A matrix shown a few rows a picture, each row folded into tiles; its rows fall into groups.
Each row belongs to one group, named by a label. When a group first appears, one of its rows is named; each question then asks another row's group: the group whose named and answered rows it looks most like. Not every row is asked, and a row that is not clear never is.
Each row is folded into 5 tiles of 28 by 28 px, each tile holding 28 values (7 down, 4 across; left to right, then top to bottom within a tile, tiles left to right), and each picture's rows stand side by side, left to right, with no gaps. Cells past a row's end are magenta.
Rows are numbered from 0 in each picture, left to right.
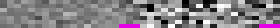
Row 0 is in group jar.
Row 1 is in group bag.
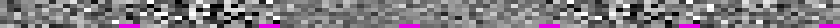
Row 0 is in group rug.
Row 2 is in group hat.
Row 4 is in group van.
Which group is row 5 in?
hat
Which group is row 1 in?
van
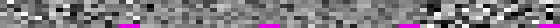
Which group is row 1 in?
bag
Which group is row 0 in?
van
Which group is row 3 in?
rug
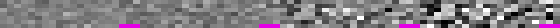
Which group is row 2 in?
rug
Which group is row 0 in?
jar
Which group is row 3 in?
rug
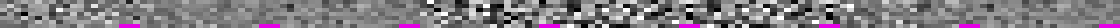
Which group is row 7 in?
bag
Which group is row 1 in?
hat
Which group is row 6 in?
hat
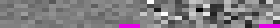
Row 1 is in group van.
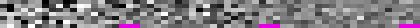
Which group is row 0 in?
bag
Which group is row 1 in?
van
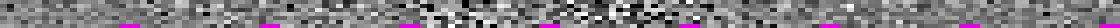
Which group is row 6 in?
hat
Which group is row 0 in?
bag
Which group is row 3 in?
bag
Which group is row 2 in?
bag
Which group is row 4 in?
van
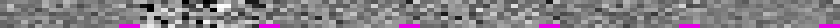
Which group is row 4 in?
hat
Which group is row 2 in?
jar
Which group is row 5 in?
jar
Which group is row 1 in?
bag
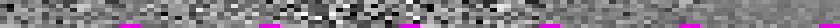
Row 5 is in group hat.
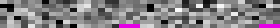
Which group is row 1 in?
bag
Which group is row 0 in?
bag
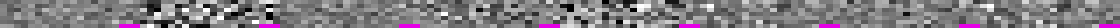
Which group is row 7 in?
hat
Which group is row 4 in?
bag
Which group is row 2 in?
hat
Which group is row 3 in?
van
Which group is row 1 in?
rug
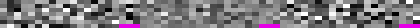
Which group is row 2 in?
van
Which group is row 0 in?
rug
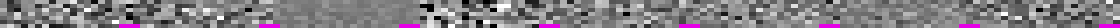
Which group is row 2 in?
hat
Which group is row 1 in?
rug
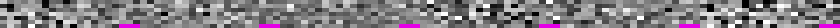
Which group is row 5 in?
bag
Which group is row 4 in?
rug
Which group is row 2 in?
hat
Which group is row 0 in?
bag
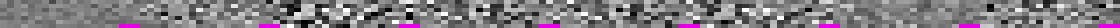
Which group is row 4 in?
van
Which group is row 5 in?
rug
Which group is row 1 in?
jar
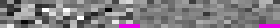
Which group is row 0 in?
rug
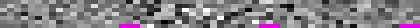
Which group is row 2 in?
bag
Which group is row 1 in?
rug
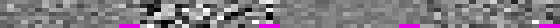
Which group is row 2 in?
jar
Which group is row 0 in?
hat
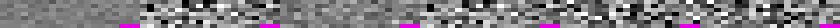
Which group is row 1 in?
bag
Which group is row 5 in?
van
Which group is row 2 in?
rug
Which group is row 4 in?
van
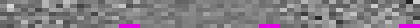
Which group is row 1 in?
jar
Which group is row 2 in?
jar
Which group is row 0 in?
hat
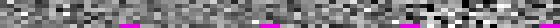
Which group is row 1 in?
rug
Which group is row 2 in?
rug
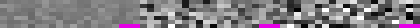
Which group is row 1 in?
bag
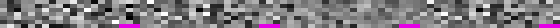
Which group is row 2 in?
bag
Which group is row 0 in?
rug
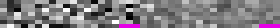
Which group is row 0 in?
rug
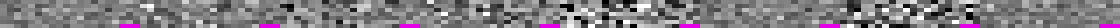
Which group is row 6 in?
rug
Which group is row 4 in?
bag
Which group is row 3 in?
van
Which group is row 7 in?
hat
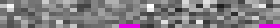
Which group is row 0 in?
hat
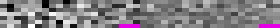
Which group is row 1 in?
hat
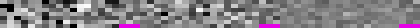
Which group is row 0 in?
bag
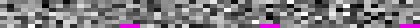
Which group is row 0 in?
bag
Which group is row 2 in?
van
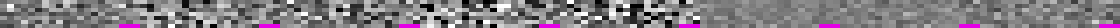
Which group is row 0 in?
hat
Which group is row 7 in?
rug
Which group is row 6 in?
jar
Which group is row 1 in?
bag
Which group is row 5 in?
hat
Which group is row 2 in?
van
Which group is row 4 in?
van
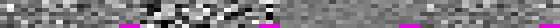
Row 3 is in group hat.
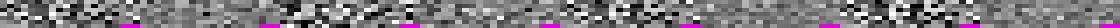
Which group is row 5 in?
hat
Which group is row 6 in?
van
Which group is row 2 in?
rug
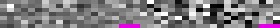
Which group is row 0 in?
hat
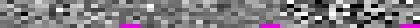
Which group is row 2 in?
van
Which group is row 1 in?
hat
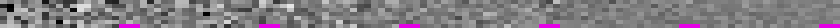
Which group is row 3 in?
jar
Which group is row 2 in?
hat
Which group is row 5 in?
hat
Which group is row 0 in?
bag
